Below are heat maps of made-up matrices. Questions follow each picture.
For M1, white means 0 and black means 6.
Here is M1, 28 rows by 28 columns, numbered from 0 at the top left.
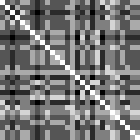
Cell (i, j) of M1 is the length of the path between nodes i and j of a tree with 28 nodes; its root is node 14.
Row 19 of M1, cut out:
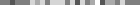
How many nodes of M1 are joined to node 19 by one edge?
8
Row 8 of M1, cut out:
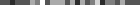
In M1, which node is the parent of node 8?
19
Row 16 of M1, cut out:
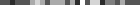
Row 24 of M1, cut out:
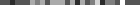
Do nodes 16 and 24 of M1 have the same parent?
yes
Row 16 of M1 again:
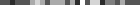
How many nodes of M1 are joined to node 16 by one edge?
3
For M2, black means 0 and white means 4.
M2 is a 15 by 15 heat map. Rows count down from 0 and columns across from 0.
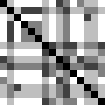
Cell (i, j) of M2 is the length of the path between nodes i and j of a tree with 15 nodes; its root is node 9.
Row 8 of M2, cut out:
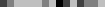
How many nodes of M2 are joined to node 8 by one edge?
3
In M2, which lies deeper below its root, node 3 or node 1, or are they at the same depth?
node 3
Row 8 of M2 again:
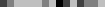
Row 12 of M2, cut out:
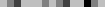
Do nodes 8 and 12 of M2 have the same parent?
yes
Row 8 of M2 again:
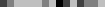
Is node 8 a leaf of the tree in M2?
no
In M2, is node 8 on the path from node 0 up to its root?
yes
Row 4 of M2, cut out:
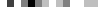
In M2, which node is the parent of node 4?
1
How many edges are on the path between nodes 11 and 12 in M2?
3
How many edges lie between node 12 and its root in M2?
1
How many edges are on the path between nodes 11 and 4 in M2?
4
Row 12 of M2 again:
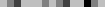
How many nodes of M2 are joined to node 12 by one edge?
2
